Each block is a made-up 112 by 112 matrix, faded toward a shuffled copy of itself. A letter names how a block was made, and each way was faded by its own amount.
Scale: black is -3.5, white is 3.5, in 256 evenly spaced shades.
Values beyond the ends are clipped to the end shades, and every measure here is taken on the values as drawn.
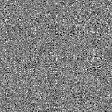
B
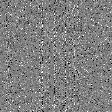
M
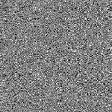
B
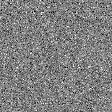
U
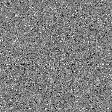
U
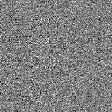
B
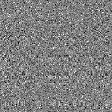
B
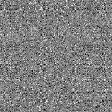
B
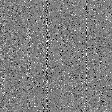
M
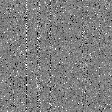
M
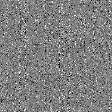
M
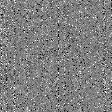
M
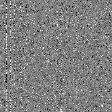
M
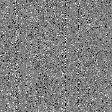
M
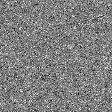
U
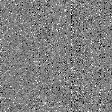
M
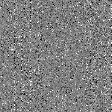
M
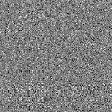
B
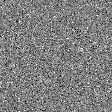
U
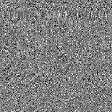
B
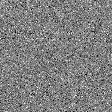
U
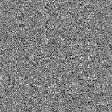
B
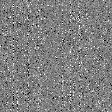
M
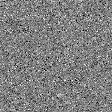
U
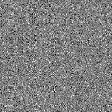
B
